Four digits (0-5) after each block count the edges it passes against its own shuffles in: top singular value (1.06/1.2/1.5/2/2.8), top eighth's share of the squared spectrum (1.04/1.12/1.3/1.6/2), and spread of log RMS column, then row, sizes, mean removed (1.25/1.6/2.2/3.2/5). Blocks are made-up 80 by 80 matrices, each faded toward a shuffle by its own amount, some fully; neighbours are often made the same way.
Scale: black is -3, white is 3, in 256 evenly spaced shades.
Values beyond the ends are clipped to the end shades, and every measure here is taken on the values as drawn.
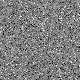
0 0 0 0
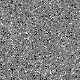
1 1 1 1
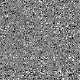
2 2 3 2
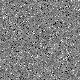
0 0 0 0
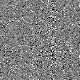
1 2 2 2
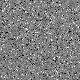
0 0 0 0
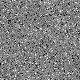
0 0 0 0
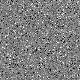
0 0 0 0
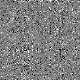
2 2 3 2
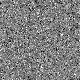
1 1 0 0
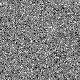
0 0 0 0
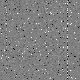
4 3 1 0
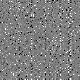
4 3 2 1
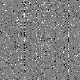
4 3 2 1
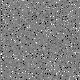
3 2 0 0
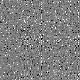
4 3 2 1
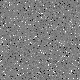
0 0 0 0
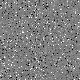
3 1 0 0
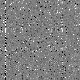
4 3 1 0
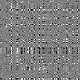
5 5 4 3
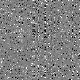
4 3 2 1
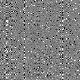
4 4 3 2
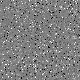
2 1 0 0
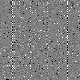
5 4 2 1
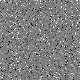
3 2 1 0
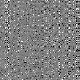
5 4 3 2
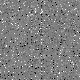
3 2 1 0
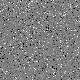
3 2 0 0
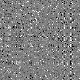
4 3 2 2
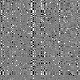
5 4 3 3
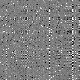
5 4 3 2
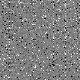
4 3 2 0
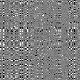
5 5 4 3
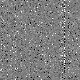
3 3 2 1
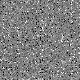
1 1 2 1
